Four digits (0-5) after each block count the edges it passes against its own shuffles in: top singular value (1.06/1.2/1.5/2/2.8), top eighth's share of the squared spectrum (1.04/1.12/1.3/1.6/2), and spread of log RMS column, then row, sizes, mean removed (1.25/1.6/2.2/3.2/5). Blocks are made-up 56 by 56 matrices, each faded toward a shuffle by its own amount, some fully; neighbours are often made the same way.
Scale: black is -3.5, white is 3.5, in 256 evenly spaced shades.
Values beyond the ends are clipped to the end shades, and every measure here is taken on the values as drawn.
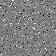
0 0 0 0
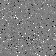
1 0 0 0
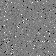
0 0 0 0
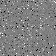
1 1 0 1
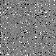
2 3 2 2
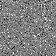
1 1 1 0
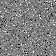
0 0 0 0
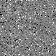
0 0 1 0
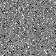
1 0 1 0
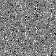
1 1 2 0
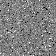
0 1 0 0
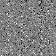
1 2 2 0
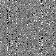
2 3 3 0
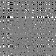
4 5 2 3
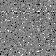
3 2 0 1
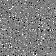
2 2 0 0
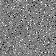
1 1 0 0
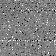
3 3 0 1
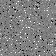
0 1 0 0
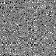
3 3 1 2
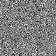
0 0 0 1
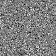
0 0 0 1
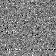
1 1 0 1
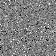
0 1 0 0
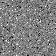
0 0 0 0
